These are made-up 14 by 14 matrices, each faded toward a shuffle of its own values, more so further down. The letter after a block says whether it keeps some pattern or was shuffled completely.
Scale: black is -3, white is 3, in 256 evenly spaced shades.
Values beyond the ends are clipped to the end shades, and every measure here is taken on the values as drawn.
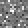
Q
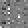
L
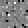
Q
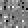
L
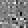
L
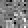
L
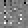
L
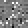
Q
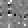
L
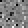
Q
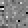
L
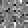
L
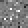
Q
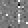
L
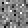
Q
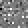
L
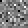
Q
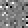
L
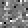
Q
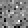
Q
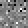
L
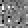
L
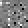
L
